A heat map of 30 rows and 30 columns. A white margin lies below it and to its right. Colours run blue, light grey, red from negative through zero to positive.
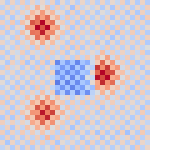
Slope: none. Odd patch: lower, in the centre. Ninth with the lowest average: centre. Bumps: three.
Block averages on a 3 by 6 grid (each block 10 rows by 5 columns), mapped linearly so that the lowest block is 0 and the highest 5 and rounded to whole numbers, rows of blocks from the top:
2 5 3 2 2 2 | 2 2 0 1 5 2 | 2 4 3 2 2 2
